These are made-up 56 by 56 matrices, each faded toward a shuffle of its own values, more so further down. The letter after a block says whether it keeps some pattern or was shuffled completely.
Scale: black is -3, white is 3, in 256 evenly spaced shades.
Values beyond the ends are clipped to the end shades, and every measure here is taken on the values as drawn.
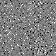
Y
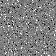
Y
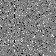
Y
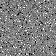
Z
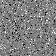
Z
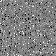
Y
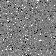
Z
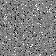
Y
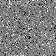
Y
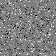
Z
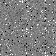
Y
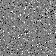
Y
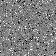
Z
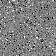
Z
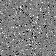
Z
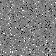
Y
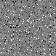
Y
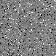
Y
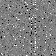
Y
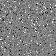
Z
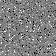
Z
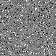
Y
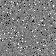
Z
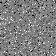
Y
